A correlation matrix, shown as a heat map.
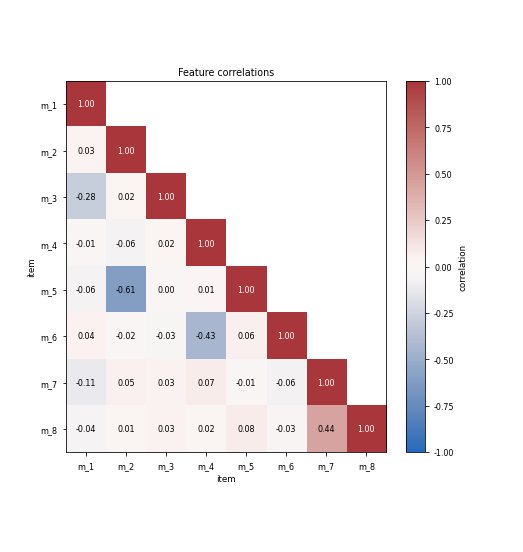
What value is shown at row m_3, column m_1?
-0.28
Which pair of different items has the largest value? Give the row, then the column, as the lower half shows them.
m_8, m_7
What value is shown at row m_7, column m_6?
-0.06
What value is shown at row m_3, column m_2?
0.02
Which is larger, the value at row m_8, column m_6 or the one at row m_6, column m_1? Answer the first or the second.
the second
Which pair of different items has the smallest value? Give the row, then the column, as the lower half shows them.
m_5, m_2
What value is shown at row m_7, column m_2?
0.05
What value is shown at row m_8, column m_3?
0.03
